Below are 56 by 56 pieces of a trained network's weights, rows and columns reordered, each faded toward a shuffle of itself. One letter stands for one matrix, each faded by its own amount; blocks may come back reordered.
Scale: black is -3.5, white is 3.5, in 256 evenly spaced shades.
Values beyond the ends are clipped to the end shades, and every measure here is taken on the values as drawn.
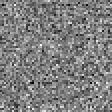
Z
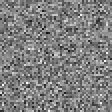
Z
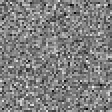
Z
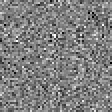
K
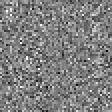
K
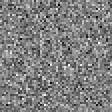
Z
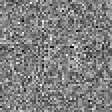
Z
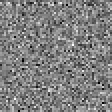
Z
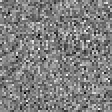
K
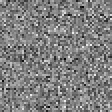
Z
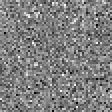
K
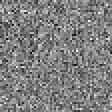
Z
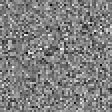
Z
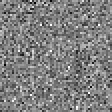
K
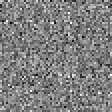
Z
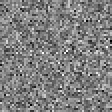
Z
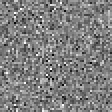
K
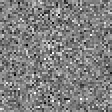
K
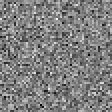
Z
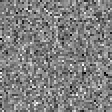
K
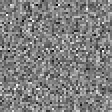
Z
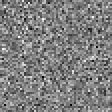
Z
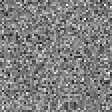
Z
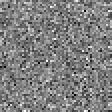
K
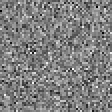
Z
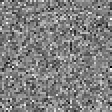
Z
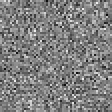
Z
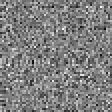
Z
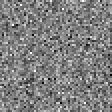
Z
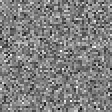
Z
